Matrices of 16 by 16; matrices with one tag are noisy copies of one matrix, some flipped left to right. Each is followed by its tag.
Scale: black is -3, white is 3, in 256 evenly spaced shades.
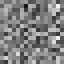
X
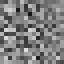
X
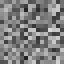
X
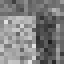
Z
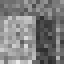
Z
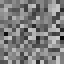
X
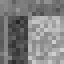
Z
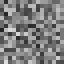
X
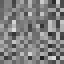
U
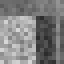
Z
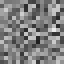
X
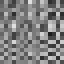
U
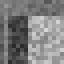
Z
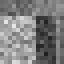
Z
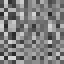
U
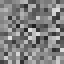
X
